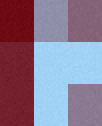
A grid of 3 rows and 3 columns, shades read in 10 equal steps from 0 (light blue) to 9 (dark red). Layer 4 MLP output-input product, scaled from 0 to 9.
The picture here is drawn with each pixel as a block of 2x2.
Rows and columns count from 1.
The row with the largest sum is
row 1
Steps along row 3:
down up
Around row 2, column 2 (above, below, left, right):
3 0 8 0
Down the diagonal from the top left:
9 0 4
